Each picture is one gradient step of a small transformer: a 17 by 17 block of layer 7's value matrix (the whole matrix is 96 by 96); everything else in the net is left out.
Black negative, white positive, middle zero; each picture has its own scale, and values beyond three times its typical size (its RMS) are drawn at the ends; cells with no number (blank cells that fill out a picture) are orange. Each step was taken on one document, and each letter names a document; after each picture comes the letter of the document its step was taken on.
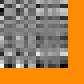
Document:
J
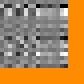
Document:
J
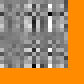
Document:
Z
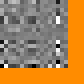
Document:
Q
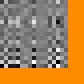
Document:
Q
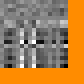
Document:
J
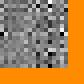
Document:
Z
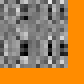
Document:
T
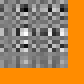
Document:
T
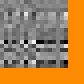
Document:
J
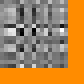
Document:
J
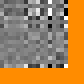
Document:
Z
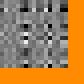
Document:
T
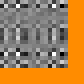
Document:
T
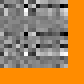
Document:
J
